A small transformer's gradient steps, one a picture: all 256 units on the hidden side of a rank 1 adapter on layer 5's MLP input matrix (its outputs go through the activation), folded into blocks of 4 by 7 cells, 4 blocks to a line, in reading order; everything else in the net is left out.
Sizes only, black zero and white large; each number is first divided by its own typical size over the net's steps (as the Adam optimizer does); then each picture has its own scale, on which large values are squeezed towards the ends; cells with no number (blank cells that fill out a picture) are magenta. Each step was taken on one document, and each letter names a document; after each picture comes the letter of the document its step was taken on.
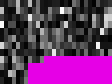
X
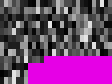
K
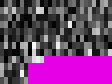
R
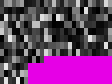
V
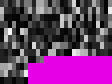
R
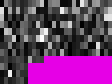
X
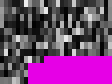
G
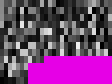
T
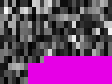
R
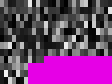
T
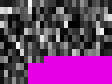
X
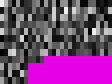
K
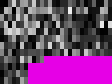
G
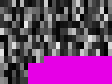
V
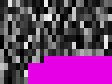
V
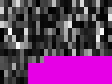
X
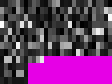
X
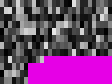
T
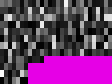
V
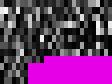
T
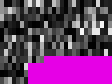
T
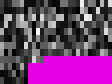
V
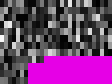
K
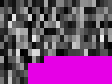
K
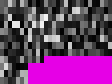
V
